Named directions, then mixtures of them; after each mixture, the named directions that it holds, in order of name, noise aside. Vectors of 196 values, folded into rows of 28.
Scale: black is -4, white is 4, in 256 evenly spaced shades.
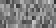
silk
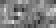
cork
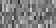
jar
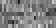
cork, jar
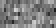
cork, silk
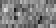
cork, jar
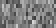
jar, silk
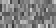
jar, silk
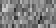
cork, jar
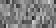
silk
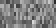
silk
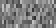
jar, silk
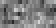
cork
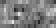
cork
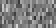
jar, silk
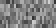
silk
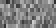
silk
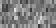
cork, jar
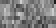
cork, silk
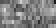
cork, silk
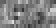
cork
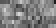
cork, silk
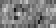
cork, jar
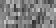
cork, silk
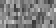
cork, silk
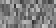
silk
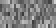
jar, silk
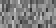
jar
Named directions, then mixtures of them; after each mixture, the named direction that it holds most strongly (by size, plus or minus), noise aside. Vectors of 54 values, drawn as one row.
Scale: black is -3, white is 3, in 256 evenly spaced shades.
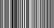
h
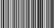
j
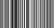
h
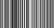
h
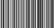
j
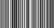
h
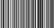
j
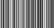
j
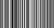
h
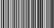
j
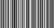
j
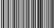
j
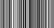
h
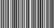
j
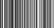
j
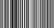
h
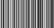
j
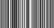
h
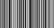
h
